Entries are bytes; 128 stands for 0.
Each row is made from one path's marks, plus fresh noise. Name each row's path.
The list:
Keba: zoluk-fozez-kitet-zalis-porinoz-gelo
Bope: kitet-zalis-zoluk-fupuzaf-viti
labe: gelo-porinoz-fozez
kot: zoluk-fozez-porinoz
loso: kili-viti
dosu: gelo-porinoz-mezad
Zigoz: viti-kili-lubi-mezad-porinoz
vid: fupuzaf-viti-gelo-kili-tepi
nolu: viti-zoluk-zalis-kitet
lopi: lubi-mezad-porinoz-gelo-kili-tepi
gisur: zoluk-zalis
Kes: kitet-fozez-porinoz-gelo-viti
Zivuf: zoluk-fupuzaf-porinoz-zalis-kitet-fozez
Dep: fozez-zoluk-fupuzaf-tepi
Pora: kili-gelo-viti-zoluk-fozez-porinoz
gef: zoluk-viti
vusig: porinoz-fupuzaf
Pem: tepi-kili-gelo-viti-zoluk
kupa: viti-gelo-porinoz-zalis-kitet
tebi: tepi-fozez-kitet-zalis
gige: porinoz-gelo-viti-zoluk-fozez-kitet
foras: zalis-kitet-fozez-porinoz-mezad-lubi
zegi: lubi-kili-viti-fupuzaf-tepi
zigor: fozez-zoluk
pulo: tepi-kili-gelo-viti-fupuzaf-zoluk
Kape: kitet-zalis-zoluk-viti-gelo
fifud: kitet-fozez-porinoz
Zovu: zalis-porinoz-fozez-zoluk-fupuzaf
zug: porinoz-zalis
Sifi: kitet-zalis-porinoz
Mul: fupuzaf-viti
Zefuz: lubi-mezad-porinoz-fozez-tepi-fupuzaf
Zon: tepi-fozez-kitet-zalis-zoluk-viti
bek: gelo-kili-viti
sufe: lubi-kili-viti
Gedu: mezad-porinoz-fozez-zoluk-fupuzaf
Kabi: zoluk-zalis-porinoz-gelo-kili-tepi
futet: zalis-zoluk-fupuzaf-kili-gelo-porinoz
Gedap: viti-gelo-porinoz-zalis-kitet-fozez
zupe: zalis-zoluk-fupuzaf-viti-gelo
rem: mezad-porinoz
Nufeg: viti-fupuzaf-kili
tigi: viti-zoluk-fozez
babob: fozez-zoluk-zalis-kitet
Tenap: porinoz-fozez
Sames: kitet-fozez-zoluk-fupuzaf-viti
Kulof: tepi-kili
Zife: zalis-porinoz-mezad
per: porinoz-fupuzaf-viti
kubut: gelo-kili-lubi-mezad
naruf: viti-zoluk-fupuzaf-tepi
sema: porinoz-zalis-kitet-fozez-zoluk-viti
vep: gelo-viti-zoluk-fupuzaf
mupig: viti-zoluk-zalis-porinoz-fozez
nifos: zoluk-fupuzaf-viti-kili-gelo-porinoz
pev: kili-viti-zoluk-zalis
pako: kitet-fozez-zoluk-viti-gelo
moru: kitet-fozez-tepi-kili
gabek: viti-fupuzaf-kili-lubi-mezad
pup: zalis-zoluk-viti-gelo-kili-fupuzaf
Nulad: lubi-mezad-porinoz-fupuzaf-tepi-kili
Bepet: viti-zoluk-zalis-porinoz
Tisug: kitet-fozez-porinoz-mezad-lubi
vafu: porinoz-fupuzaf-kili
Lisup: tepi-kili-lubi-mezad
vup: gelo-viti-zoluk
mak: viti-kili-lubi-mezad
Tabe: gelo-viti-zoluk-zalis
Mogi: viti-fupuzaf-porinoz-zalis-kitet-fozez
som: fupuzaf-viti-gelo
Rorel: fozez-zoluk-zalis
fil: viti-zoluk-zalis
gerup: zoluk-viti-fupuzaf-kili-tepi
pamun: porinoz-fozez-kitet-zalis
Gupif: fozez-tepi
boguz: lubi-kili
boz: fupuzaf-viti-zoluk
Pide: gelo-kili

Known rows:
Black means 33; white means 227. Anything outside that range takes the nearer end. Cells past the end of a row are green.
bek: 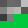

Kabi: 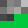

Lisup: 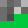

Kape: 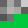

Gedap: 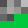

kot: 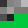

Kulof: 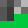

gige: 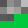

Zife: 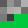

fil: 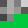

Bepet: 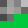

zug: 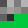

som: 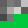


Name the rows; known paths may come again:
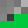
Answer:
Tisug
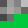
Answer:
Bepet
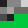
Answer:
zigor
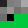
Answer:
Tenap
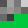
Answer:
babob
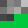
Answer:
Kabi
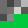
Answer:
Nufeg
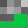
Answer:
pako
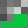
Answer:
som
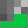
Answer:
naruf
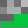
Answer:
kupa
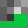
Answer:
vusig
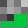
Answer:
Keba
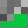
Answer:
sufe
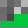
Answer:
Lisup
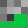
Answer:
Zife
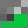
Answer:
lopi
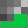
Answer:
pulo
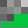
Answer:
Zon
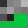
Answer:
kot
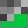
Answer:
loso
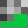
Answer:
Tabe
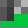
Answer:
Kulof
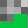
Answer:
Kape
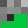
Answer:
pamun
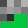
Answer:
zug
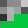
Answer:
gef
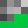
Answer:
zupe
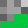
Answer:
nolu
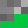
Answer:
Zigoz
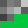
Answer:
pup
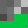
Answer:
gerup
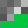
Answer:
Mul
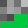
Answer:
Gedap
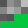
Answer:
gige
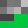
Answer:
futet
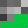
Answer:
bek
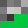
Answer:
dosu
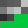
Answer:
Pide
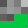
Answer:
sema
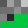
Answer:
tebi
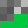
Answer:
zegi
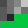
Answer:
Dep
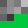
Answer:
Zivuf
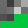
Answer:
vafu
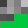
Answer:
mupig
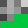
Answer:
fil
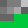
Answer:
Sames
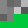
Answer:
mak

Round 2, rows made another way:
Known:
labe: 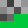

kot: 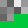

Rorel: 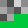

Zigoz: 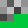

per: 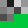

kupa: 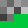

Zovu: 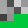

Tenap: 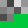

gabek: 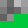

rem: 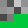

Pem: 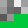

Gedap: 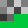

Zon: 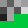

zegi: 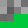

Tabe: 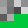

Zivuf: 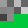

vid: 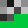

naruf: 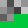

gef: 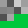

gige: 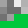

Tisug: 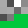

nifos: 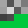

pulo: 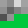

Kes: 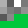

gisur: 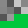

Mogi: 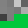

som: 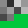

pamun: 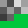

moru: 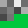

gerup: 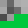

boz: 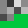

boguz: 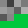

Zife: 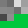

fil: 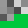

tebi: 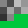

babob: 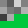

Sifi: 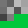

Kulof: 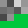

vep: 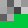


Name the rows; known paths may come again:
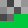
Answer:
labe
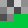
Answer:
mak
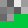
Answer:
kot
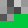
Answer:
Dep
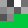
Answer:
fifud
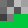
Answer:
Sifi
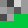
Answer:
zigor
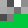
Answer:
Tisug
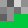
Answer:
loso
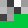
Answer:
pako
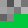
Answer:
sufe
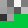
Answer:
sema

